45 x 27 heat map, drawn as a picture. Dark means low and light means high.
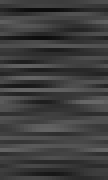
Streaks run across, left to right. The middle left is the roughest part. The values follow a bell shape. The bottom right is the smoothest part. No overall slope runs across the table.
